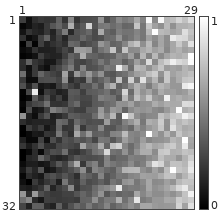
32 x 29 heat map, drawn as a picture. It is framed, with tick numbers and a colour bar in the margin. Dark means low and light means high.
Slope: up to the right. Stripes: none. Odd rows or columns: none.
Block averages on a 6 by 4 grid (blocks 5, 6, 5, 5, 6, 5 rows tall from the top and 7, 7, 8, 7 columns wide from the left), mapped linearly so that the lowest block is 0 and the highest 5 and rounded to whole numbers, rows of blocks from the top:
0 2 3 5 | 0 2 3 5 | 0 1 3 5 | 0 2 3 5 | 0 2 3 5 | 1 2 3 5
